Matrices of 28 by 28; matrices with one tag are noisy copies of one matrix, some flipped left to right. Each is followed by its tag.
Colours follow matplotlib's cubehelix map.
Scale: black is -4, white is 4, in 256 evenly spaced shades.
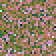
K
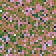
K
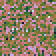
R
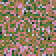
R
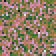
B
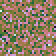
K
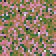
B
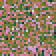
R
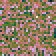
R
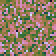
B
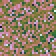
K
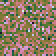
R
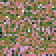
R
